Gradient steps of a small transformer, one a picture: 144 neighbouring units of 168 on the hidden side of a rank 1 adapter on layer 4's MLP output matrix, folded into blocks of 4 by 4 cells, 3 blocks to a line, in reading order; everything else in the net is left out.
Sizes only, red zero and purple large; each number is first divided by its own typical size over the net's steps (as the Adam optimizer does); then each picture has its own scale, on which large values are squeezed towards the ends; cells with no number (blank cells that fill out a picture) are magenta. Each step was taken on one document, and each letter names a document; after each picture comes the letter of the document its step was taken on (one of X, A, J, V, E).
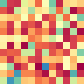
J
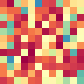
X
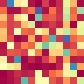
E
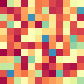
X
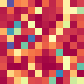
E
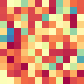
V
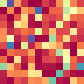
E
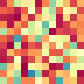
J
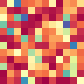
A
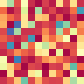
E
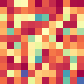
A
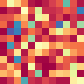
E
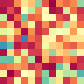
X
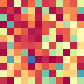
X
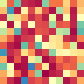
V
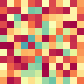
V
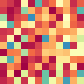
X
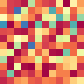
J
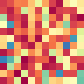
X
